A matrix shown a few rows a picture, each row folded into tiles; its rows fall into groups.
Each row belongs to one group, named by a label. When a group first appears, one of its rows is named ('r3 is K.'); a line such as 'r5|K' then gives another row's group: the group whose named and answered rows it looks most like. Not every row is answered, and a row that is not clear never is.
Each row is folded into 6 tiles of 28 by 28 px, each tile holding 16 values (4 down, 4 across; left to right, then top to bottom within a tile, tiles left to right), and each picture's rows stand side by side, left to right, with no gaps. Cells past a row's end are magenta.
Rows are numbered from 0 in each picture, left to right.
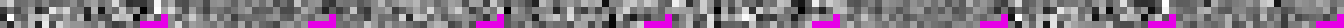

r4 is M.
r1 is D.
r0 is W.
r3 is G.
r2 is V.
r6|W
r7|G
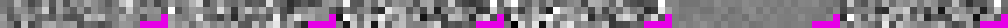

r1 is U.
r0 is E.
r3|W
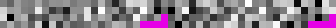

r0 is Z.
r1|V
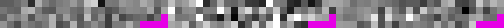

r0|G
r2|M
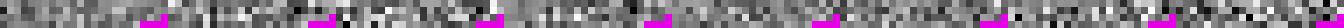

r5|W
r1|M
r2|W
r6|Z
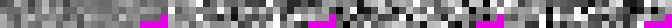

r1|U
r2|V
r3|M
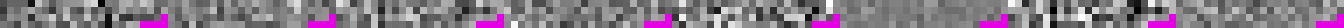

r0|G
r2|M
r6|M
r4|W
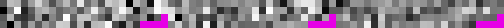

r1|Z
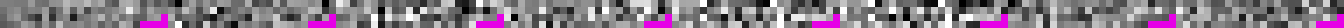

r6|E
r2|M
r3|Z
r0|E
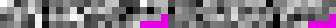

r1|G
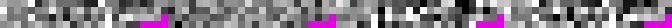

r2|M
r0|U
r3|U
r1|V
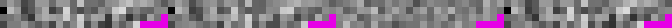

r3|G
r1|G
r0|G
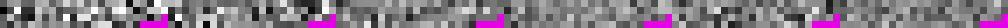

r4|Z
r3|V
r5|W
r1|W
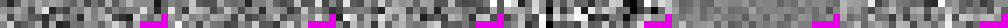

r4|D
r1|D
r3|M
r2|W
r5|U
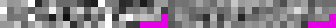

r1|E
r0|U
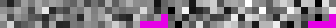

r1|V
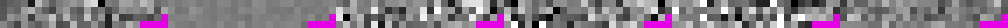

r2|Z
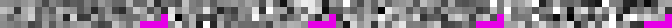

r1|Z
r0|D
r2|W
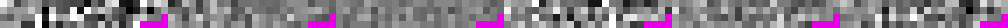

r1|E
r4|U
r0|M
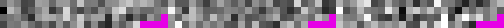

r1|D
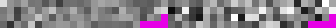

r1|V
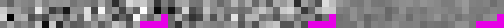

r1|V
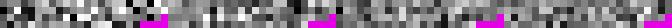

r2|G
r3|Z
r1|M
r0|V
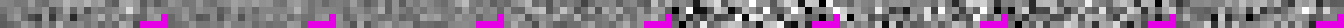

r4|V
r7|E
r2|E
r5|Z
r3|D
